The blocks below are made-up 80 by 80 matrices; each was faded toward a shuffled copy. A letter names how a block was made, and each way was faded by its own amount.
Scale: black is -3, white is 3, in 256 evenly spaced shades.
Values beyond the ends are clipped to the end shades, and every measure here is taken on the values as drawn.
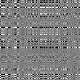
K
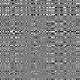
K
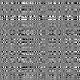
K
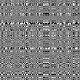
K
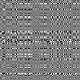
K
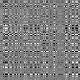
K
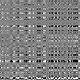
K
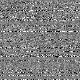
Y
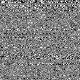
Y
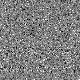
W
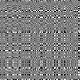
K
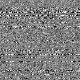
Y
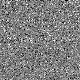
W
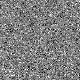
W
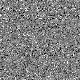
W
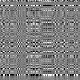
K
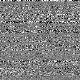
Y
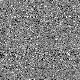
W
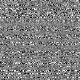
Y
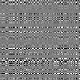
K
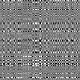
K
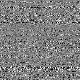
Y
